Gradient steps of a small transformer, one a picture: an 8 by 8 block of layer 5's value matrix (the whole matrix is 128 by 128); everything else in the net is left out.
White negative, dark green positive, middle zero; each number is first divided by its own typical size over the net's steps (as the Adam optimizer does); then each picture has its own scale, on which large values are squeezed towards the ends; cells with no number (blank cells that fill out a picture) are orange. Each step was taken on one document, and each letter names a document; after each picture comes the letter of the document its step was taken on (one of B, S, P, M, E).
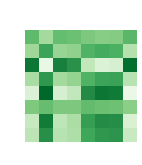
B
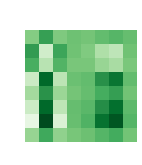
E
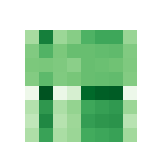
B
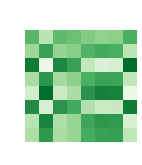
B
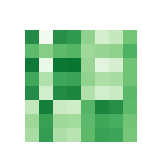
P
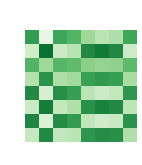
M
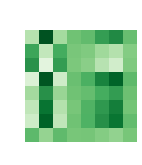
E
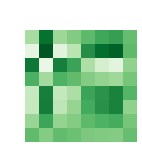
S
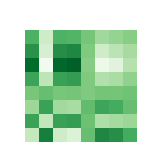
P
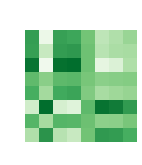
P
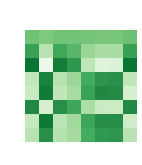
B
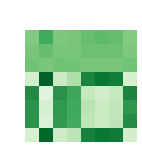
M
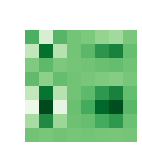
E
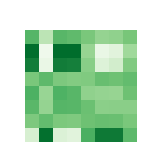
P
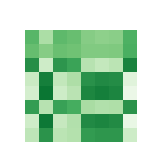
B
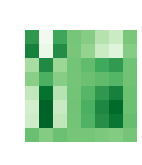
E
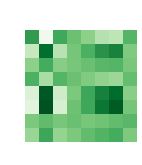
E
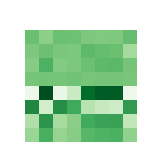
B
